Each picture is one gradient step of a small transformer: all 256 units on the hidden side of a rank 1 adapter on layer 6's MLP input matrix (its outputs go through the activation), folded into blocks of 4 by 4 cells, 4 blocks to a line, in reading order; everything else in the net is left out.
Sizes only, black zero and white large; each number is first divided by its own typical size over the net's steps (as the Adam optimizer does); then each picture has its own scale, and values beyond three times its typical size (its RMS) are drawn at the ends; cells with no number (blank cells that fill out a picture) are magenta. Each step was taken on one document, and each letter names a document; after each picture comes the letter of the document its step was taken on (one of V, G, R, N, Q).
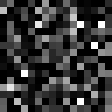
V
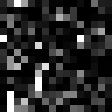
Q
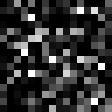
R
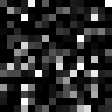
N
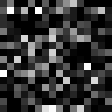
V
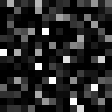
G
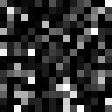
N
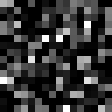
V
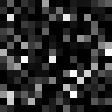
Q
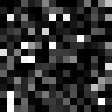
Q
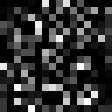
R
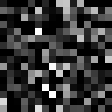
R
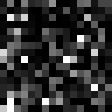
Q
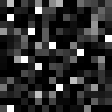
G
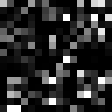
G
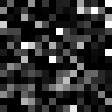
N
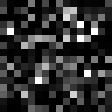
N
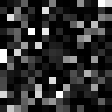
Q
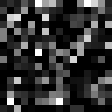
G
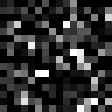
V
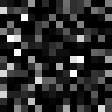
N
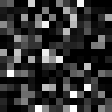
R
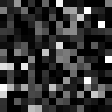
R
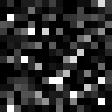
G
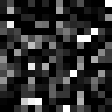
N
